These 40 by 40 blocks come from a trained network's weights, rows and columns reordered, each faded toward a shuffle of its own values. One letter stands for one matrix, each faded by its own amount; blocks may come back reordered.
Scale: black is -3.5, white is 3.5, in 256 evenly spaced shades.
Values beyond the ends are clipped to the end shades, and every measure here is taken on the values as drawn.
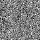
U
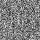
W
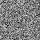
W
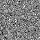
U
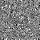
U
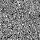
U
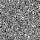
U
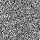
W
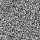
W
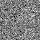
U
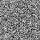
W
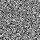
W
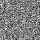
W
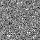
U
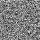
W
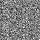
W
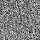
W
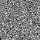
U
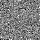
U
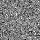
U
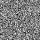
W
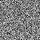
W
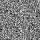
W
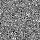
U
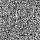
U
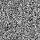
W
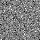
U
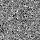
U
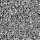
U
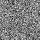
W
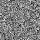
W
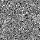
U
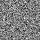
W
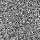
W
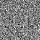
U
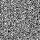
W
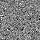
U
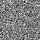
U
